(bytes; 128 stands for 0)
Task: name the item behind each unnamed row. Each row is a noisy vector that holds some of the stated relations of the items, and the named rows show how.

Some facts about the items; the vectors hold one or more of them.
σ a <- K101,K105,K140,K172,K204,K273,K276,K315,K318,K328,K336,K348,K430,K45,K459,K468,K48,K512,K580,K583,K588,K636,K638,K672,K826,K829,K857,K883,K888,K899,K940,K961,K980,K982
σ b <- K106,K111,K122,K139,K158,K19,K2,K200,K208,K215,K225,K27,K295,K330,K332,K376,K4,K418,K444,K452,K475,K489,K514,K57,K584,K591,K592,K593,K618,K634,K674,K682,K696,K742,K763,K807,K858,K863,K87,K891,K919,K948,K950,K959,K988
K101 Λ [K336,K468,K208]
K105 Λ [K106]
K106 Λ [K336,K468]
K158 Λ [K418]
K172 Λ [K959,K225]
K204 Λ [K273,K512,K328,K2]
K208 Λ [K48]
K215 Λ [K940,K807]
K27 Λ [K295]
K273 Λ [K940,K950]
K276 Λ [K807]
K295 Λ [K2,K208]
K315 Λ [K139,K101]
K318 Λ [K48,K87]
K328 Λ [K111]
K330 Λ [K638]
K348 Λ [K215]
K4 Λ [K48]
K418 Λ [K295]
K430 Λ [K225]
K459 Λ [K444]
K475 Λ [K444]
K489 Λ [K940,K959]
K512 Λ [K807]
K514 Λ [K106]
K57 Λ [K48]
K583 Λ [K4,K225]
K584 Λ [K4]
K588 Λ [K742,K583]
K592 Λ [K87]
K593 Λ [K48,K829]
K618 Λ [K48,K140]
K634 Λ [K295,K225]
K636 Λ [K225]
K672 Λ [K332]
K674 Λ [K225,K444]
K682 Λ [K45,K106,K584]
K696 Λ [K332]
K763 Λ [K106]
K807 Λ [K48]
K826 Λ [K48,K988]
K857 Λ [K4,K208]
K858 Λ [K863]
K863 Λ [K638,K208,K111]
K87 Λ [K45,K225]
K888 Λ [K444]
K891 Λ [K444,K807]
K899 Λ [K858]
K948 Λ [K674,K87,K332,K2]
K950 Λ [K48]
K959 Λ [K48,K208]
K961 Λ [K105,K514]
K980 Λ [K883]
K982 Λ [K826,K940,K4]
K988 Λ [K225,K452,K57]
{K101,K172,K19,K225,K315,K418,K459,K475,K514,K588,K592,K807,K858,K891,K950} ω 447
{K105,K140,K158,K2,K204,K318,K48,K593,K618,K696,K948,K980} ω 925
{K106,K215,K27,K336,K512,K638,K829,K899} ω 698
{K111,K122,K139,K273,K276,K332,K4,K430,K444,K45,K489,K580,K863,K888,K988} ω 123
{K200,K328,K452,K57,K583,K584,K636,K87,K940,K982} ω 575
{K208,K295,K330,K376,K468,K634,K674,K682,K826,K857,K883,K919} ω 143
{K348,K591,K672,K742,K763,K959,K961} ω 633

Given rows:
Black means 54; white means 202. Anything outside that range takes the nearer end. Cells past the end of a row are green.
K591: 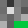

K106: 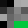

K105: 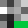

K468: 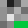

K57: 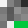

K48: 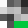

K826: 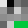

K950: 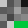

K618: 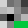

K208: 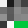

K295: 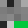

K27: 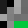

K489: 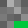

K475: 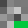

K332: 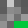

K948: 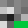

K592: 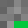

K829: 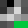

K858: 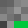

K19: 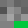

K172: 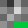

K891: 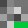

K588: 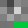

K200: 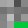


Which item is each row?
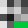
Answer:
K318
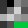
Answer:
K336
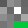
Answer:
K276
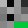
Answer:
K959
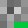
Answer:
K982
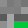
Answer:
K87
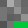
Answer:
K863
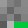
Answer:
K584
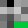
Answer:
K961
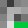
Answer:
K674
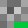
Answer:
K328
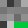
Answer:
K330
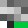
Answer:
K140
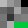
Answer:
K4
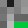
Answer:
K634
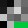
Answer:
K215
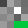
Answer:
K888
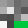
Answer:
K2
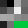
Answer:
K899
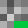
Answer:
K636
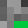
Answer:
K988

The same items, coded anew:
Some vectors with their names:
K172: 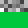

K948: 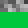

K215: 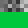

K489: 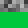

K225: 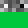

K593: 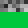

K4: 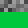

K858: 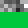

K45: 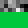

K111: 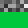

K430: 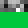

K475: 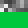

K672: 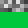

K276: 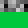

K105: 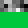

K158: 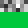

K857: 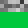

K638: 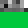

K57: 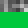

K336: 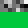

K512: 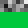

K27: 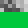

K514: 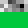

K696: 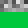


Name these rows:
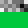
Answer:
K101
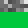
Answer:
K106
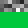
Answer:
K583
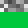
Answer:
K592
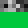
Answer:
K140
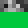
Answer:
K48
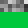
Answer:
K883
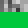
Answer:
K295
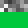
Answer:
K891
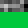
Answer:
K444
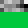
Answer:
K468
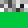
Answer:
K418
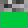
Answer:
K328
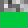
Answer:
K634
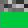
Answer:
K940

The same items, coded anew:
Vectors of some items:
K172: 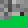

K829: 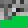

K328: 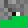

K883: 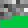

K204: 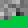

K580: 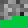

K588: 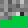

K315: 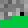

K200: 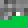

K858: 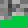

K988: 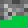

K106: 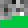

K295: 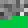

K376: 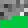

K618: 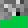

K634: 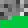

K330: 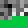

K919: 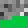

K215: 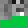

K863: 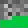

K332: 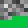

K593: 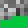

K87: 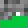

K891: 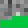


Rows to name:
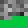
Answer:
K273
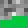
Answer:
K514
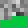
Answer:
K105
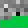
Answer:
K2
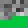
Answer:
K512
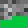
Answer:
K489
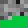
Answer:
K430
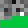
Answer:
K27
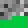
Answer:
K682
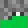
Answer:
K940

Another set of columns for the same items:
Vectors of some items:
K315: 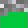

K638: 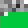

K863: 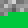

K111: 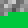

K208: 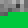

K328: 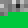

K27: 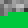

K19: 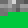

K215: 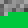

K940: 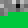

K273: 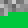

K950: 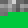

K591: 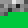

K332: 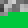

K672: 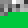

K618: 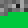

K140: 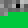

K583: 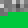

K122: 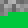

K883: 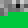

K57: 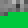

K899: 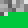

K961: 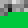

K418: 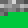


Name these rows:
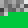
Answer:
K336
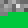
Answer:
K489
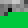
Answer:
K763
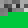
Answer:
K105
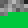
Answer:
K475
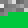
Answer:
K101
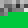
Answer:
K468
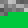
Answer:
K514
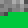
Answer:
K634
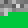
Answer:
K888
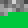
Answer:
K459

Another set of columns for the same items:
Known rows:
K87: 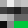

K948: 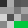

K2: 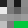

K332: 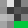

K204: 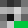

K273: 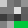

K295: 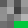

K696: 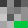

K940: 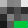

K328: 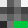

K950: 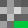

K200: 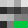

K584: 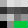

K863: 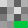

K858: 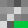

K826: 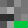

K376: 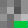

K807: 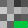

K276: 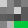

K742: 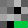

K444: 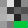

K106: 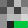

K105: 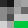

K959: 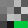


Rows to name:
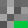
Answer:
K634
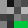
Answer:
K512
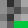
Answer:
K883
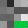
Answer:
K468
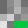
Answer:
K514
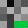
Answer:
K899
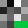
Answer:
K961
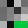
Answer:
K336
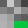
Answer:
K592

